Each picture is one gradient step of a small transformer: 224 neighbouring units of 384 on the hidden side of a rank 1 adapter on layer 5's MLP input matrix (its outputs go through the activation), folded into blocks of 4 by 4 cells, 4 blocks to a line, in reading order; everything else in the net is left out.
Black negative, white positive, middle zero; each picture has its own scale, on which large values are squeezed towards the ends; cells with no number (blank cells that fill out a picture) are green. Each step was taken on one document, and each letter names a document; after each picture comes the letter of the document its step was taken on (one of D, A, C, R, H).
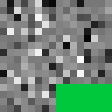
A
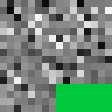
A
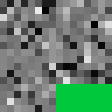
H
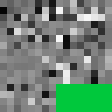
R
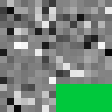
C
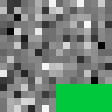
C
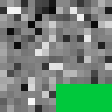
A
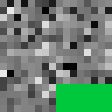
H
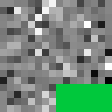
A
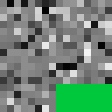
H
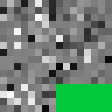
R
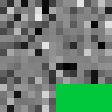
H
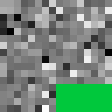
C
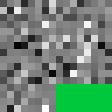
H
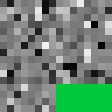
H
